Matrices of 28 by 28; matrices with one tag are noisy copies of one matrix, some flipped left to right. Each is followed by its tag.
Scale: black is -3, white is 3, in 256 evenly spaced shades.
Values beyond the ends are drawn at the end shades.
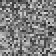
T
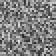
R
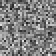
T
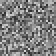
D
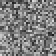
T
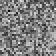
T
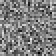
R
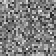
D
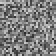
R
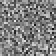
D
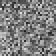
T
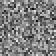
D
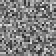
R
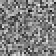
D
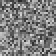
T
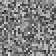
D
